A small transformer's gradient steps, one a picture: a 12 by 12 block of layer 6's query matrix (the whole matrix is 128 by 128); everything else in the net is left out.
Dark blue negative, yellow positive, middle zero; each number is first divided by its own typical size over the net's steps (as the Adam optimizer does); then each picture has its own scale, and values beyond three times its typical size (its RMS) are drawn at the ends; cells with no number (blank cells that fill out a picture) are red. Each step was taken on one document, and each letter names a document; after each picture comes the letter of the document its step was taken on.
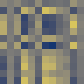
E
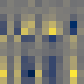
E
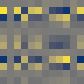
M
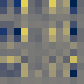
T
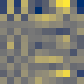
M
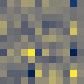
E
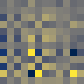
E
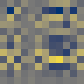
M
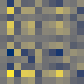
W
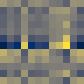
M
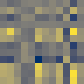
T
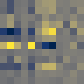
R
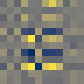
E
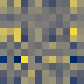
T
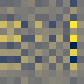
T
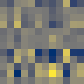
W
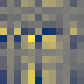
E
